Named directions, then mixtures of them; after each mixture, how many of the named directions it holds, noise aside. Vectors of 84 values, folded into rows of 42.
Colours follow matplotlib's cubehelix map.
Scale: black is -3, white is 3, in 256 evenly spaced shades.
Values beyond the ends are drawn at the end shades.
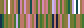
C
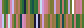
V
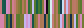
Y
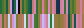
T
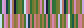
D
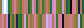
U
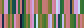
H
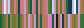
two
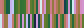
two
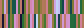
one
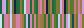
one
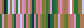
three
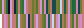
two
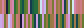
two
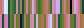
two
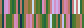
three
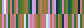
two
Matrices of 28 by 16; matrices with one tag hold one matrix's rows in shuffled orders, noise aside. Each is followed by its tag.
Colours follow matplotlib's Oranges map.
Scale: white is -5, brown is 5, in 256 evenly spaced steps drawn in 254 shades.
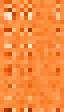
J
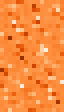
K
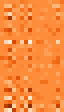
J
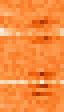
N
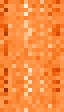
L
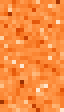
K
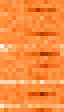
N
